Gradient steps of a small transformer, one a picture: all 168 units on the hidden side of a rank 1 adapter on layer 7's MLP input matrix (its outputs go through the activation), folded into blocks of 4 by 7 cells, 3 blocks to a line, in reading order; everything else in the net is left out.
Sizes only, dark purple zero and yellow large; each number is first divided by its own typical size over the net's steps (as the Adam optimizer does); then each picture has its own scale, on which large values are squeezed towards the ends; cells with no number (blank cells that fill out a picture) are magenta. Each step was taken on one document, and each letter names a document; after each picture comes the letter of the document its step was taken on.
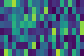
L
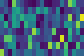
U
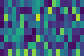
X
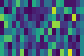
U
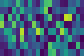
U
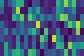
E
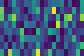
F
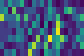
X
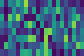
L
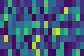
X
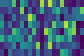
U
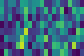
L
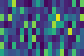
F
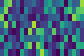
U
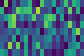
E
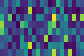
F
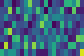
E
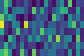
F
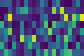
F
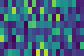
X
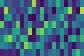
X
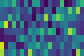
U
